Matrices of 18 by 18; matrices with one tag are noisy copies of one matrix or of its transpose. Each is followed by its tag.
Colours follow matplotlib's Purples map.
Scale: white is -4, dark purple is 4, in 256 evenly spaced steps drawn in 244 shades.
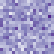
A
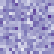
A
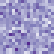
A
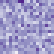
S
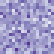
A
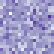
A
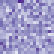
S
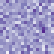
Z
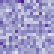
S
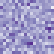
Z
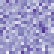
Z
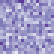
S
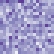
S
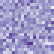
Z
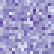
A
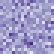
Z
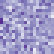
S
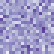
Z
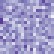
S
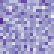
S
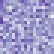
S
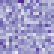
S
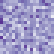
S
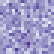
A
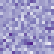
Z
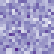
A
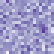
Z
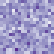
A
